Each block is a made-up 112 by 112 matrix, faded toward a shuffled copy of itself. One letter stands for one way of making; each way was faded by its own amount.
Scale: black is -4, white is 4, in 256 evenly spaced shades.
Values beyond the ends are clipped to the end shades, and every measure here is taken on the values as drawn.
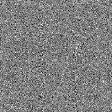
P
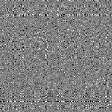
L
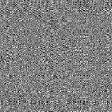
L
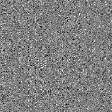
P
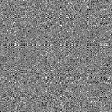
L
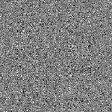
P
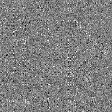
P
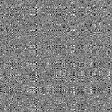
L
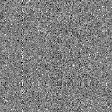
P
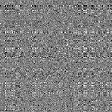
L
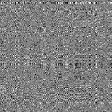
L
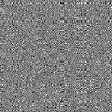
L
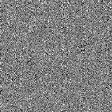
P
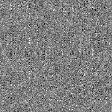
P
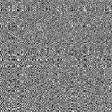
L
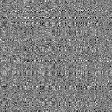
L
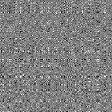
L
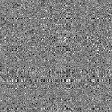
L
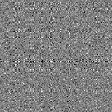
L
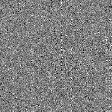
P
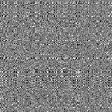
L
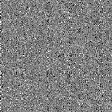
P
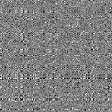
L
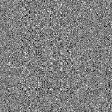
P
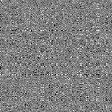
L
